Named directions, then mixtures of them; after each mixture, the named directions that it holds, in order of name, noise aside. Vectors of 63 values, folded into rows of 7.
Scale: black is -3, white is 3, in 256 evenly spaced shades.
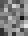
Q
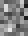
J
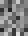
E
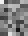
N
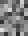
E, J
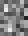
J, Q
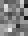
J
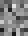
E, Q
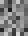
E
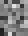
N, Q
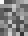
E, N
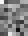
N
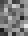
Q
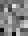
E, Q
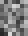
N, Q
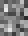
J, Q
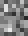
J, Q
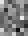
N, Q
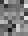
J, N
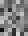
E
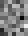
Q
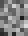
Q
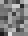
N, Q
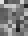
J, N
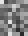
E, N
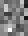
J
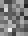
E, J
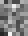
N, Q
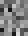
E, Q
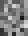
Q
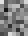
J, N
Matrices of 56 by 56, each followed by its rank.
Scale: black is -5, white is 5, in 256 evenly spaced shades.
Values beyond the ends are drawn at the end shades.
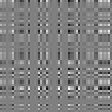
one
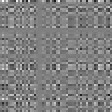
two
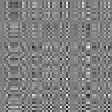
two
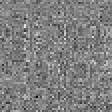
ten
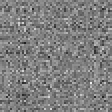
ten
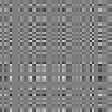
one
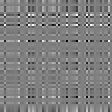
one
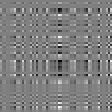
one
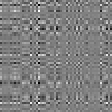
two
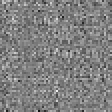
ten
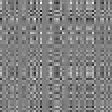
two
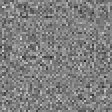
ten
